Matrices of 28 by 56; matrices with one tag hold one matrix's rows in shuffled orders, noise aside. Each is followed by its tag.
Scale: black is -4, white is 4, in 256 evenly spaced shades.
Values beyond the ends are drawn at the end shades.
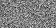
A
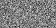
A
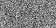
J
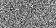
J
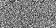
J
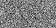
J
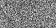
J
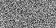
J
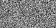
A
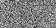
J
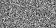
A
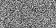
J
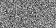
J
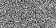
J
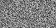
A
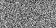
J
